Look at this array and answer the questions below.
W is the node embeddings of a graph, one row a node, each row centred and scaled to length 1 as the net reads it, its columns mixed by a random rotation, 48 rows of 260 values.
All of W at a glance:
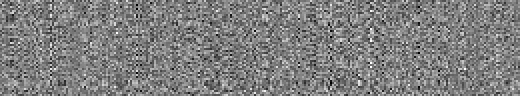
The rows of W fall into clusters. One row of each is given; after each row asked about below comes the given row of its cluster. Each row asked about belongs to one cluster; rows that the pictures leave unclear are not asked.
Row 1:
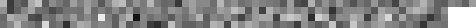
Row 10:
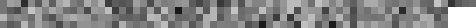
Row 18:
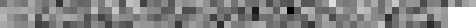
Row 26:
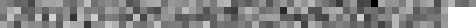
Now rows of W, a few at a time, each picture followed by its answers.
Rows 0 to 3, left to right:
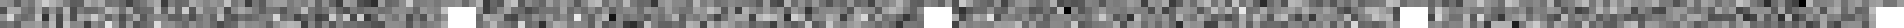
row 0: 26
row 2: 10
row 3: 26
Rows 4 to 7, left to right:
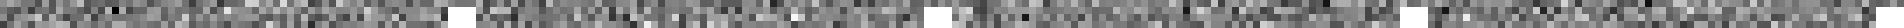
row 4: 10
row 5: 1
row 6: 26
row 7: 10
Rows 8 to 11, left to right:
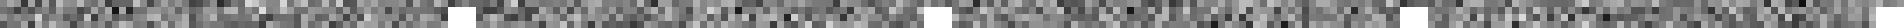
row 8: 10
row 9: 1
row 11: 26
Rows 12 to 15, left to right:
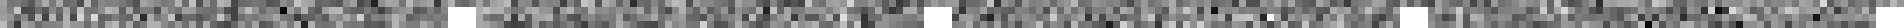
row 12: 26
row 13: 18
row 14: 1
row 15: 18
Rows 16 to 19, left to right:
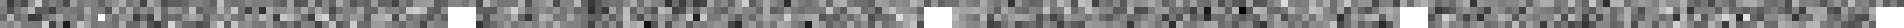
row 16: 1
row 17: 10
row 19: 1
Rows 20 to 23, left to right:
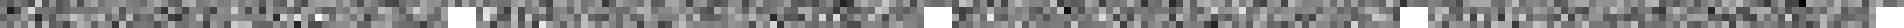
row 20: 1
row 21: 26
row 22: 10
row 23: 26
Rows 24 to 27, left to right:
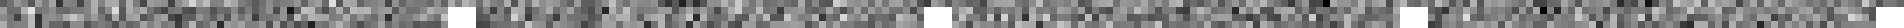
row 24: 18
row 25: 10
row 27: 10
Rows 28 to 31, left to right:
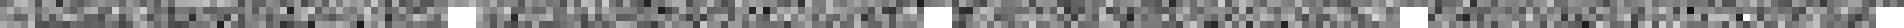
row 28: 18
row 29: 18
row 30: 10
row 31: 1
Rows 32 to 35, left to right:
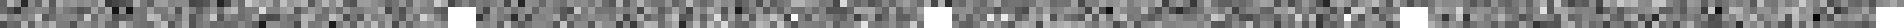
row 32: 10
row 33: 1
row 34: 26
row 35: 18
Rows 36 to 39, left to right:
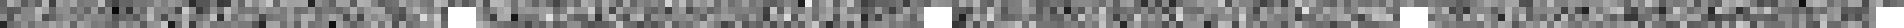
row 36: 10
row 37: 18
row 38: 10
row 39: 26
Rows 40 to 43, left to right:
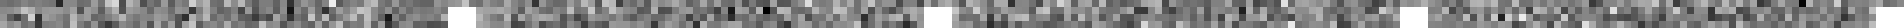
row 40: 18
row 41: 18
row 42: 18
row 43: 26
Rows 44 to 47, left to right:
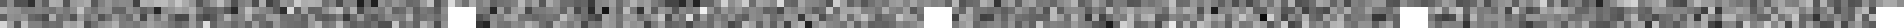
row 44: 26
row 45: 10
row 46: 1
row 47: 18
